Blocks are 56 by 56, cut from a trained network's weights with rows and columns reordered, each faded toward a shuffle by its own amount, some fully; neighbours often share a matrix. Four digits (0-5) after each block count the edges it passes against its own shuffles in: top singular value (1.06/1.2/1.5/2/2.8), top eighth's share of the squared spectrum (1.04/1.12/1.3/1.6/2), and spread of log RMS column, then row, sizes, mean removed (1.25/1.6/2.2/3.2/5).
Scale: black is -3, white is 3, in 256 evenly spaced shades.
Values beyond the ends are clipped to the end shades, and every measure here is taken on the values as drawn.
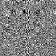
3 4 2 2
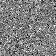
0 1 0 0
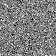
1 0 0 0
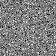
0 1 0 0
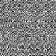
4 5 1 3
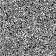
0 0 0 0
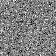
0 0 0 0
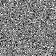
0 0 0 0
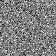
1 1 0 0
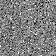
2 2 1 0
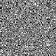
3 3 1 1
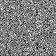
0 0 0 0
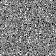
1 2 1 1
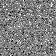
1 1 0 0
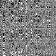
3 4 3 1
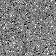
0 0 0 0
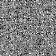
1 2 0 2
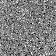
0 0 0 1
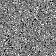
0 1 0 0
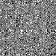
2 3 1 2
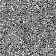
1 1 0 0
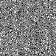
1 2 0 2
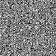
1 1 0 1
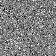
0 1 0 1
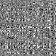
3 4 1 3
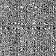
3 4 1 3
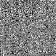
2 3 0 2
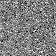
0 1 0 1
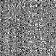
3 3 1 2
